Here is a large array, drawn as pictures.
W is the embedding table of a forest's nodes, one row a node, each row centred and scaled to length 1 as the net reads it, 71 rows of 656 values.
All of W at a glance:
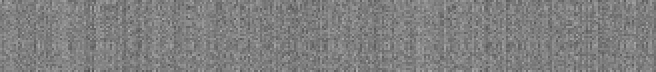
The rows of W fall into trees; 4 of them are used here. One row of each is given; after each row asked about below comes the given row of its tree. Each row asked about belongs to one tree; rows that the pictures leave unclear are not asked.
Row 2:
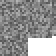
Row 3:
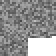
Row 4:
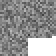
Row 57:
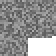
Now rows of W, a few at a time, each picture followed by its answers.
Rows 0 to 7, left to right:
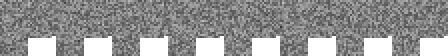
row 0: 3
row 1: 3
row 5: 3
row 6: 4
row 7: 4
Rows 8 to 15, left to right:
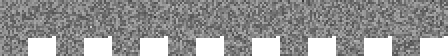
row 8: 4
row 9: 4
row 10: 57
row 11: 4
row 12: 4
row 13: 2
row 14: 2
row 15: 3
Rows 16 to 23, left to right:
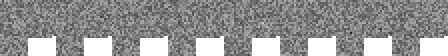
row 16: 57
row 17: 2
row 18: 4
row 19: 4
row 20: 2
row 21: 57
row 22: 57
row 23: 57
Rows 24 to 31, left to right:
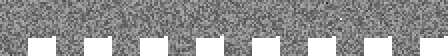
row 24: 57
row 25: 3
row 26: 4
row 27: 4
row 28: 3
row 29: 3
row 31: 2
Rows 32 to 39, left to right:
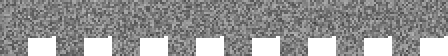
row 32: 3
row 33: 2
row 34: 4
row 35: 57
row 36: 2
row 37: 3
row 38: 4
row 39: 4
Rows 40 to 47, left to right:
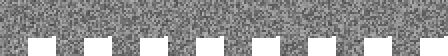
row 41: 3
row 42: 2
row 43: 3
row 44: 3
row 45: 3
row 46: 3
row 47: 3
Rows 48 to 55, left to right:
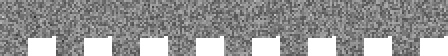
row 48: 57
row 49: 3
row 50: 3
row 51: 4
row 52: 4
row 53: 2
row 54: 2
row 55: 2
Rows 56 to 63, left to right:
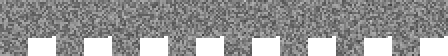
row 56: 57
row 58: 57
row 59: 4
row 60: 3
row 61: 4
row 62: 3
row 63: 4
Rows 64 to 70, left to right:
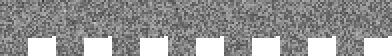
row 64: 57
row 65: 2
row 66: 2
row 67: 4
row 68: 3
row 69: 4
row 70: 4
